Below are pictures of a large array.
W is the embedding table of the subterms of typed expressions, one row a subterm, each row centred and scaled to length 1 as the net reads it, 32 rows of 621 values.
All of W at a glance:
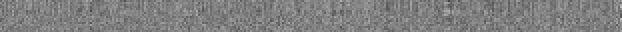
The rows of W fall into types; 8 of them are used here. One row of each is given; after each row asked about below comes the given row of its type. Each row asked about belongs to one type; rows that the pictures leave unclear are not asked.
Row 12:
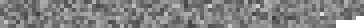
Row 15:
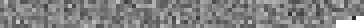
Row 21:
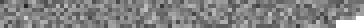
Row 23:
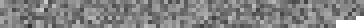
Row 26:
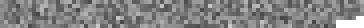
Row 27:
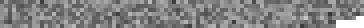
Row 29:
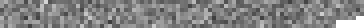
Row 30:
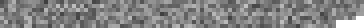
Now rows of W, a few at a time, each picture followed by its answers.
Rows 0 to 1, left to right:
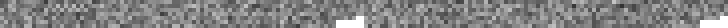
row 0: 30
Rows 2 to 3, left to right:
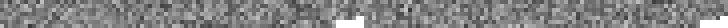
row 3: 26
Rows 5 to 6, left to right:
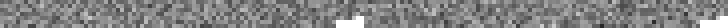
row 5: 21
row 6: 23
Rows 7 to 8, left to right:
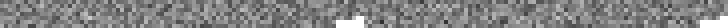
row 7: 21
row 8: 26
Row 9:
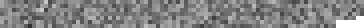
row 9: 23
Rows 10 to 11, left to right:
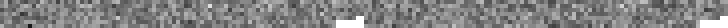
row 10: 15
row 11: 26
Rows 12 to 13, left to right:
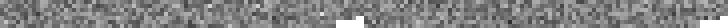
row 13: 15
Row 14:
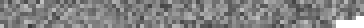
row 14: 21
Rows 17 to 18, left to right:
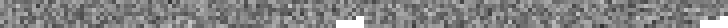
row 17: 23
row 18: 27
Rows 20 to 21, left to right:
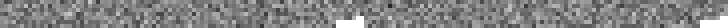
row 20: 12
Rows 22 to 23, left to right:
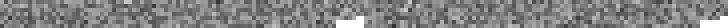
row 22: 23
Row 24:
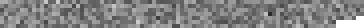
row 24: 29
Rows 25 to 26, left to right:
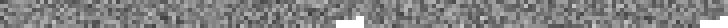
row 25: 21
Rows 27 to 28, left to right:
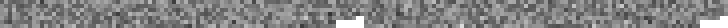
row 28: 26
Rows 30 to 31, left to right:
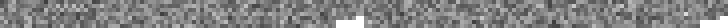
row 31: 12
